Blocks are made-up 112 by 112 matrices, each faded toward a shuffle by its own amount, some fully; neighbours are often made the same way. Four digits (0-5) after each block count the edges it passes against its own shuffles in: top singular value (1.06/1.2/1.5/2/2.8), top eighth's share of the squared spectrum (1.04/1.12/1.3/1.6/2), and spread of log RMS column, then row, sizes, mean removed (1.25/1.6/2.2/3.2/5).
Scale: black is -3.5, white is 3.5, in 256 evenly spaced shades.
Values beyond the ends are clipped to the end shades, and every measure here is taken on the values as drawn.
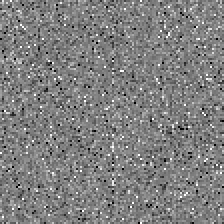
1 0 0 0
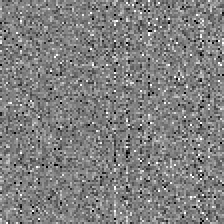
1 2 3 0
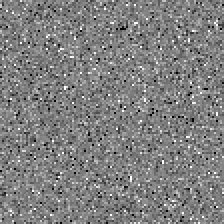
0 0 0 0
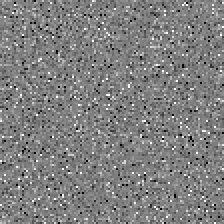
2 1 0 0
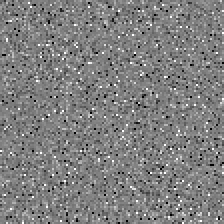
2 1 0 0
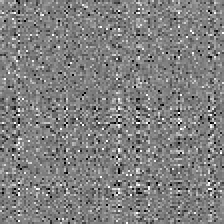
5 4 3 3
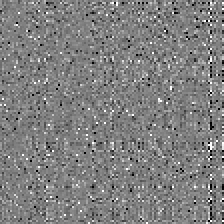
5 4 3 2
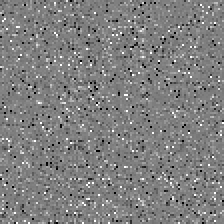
3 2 0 1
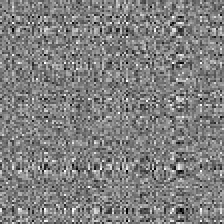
5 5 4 4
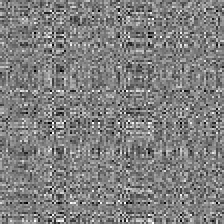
5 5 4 4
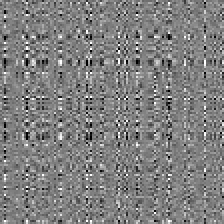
5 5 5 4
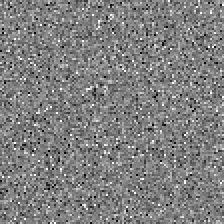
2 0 0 0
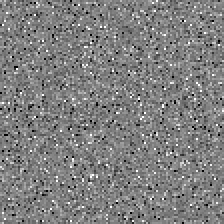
0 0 0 0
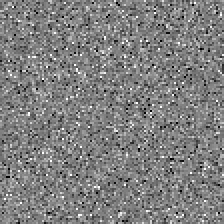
0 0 0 0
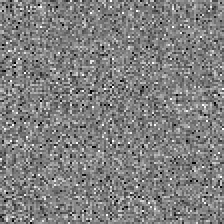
4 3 1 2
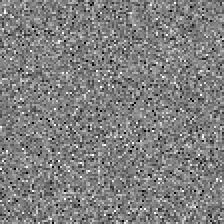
2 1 0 0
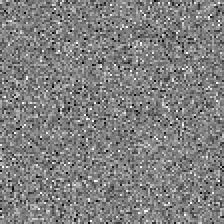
3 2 0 0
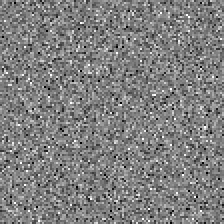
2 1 0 0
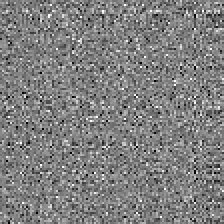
4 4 2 2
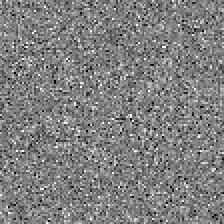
1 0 0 0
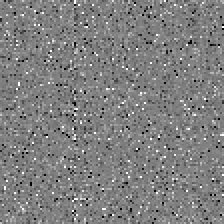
3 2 1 0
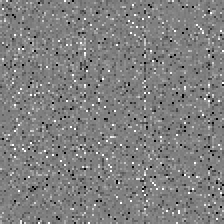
3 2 1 0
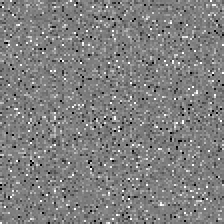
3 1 0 0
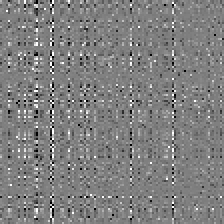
5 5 4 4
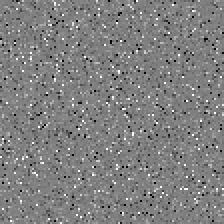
0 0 0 0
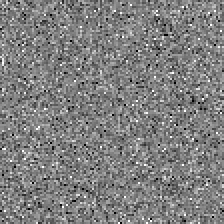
0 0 1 0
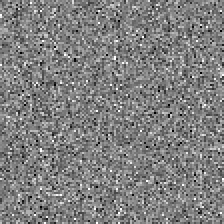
0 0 1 0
